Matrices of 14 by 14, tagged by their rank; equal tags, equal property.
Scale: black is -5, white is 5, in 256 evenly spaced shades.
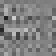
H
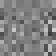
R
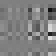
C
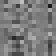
H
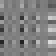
C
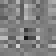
R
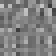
H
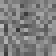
H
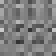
R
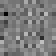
H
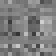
R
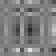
C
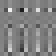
C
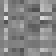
R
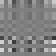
C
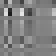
C
